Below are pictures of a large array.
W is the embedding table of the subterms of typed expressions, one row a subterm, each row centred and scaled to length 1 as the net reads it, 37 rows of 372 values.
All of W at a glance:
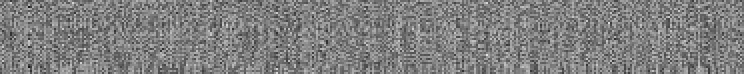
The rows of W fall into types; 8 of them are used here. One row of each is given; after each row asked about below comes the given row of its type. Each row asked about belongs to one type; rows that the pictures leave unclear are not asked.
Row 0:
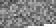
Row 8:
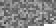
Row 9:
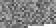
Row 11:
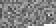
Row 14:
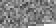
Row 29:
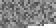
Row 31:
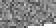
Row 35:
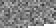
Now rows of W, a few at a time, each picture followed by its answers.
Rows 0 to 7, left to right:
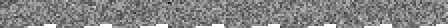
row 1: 31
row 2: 35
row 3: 11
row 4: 29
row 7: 29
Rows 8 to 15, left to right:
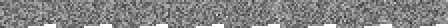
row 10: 29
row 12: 11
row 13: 9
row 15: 14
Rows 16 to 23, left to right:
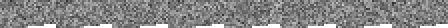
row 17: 0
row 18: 9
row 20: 35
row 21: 29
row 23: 9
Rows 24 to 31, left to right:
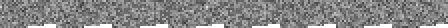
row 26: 8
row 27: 14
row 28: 8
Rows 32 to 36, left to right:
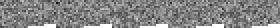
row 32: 8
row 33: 11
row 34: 11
